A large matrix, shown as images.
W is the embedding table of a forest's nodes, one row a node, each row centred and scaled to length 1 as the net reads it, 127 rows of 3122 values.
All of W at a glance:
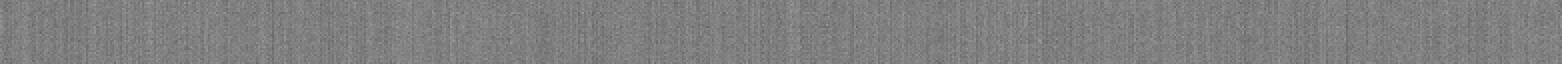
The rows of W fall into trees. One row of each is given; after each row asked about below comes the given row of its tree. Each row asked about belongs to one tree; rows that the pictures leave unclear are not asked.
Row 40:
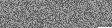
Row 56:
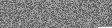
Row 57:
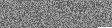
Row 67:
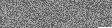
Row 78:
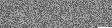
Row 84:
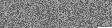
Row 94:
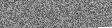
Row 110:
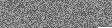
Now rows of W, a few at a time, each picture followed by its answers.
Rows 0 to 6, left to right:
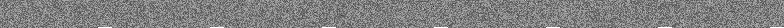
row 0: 57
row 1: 56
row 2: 84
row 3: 78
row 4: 57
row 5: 67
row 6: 57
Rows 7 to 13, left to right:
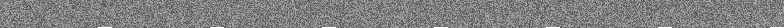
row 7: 67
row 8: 57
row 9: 67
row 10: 78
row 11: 56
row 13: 57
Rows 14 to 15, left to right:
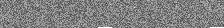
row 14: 57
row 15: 40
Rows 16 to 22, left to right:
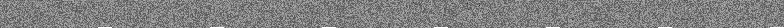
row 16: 57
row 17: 56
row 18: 110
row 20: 78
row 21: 57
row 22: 56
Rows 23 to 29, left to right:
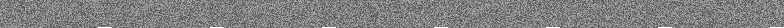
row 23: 110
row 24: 84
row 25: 84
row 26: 57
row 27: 84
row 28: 67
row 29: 40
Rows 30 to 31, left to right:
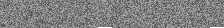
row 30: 40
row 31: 78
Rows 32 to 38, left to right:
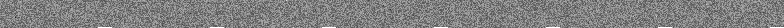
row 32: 78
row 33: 110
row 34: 56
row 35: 84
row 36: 67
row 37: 78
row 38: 110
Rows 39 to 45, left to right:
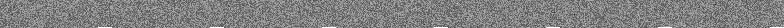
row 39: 84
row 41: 56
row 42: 110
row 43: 78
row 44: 67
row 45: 67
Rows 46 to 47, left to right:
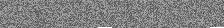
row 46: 40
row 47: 56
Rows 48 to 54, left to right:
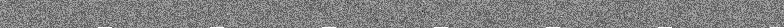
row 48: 110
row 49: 56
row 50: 67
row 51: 110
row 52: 40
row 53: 40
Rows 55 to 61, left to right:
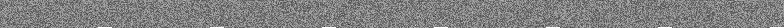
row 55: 40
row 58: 78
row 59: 84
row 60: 67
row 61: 57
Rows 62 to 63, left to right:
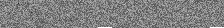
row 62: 40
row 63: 78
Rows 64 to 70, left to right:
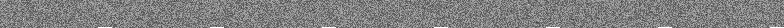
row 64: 40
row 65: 40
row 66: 78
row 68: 84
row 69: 56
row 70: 78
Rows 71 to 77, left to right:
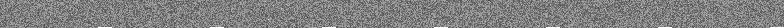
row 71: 84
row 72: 57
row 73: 94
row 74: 67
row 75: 67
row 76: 57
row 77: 56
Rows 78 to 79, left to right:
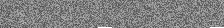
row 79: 57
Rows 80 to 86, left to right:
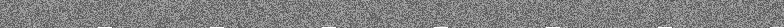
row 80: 84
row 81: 84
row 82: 57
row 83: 67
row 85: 84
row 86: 67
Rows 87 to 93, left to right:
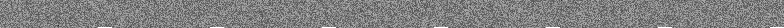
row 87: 40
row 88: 67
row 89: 40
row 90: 56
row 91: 78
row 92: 78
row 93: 67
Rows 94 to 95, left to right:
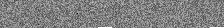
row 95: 78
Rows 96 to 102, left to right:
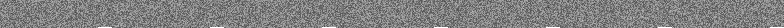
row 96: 56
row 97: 67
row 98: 56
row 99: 78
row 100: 84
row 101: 78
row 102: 110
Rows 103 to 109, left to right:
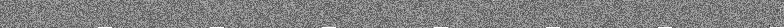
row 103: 56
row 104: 40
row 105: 67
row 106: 78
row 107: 67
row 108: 57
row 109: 84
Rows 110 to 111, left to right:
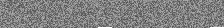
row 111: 56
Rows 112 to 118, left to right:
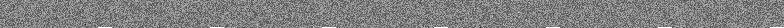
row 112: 84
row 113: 110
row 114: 40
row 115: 94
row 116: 57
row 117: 78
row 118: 67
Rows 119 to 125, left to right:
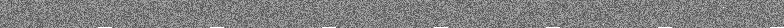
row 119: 40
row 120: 56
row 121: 94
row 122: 84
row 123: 110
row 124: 57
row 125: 94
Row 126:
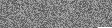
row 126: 78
